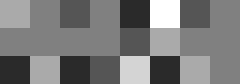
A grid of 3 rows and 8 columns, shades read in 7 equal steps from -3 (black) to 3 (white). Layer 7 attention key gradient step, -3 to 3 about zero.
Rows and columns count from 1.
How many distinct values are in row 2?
3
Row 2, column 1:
0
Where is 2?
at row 3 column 5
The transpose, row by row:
1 0 -2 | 0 0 1 | -1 0 -2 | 0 0 -1 | -2 -1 2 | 3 1 -2 | -1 0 1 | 0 0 0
